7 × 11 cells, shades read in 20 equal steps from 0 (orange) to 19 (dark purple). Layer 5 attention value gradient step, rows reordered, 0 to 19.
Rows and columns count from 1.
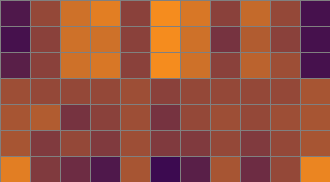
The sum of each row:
91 101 93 107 107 115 121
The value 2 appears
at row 1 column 4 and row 7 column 1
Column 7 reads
3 4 4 10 10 12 16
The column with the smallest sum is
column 6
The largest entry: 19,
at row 7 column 6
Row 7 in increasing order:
1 2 8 8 10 12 14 14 16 17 19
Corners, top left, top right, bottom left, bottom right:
17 18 2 1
